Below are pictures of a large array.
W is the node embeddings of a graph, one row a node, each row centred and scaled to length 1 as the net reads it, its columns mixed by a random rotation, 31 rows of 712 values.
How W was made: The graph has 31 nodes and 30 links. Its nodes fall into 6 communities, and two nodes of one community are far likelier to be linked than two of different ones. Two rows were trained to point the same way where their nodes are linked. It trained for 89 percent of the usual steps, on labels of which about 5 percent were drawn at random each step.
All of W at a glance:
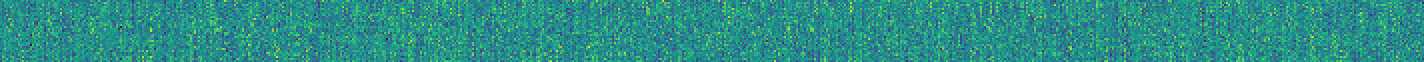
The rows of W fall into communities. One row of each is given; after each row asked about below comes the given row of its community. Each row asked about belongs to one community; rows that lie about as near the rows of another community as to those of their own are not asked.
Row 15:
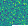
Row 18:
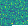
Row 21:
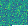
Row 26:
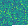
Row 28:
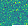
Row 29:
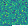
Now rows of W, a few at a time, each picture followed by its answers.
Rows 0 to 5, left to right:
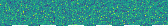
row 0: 28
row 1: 29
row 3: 29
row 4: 18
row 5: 29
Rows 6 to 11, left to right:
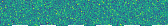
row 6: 18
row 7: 28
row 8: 26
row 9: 15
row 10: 18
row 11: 26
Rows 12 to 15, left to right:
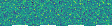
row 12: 26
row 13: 29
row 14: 15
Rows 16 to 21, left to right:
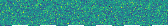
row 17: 21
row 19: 28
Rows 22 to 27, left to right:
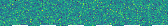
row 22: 21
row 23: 15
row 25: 28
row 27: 21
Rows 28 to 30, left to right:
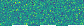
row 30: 28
